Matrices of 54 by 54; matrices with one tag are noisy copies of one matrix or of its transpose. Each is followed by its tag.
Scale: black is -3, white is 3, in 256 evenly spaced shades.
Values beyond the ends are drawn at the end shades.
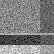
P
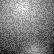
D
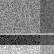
P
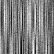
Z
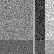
P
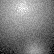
D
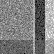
P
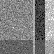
P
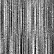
Z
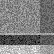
P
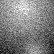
D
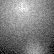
D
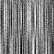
Z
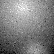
D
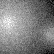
D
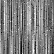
Z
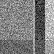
P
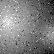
D
